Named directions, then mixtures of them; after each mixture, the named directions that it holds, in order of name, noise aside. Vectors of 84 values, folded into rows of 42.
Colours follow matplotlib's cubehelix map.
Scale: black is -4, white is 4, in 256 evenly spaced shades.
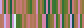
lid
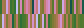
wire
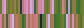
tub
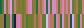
lid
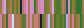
tub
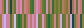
lid, wire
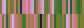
tub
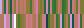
lid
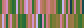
tub, wire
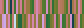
lid, wire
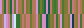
lid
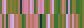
tub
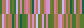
wire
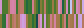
tub, wire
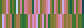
wire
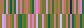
lid, wire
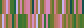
wire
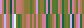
lid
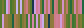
tub, wire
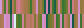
lid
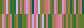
wire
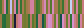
lid, wire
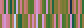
lid, wire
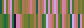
lid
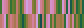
tub, wire
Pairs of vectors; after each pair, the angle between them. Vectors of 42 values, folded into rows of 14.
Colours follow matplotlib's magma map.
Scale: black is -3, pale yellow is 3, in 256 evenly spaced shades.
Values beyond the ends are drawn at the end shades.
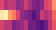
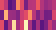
orthogonal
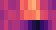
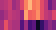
nearly parallel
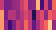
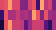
nearly opposite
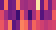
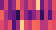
nearly parallel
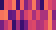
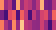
nearly opposite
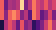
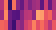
partly opposed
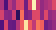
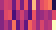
orthogonal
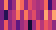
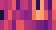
orthogonal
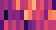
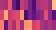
nearly opposite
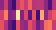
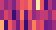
orthogonal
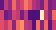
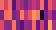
nearly opposite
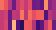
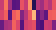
partly aligned
